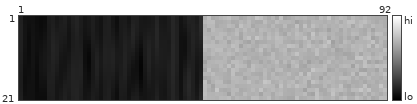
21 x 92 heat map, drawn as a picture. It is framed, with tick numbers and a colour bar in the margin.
It is made of 1 by 2 panels. Panel 1,1: very low, streaked downward, faint in contrast. Panel 1,2: high, fine-grained, faint in contrast.
